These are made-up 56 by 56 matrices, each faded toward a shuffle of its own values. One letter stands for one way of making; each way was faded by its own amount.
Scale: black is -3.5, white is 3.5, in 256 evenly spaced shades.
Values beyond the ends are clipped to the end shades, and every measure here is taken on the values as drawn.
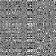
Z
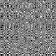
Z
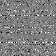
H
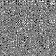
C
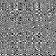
Z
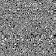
C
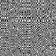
Z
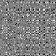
Z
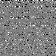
H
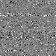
H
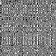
Z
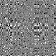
Z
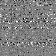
H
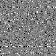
C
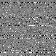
H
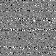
H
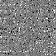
C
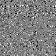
C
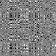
Z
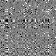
Z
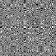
Z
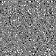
C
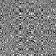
Z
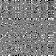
Z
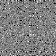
C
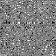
C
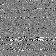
H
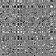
Z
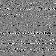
H
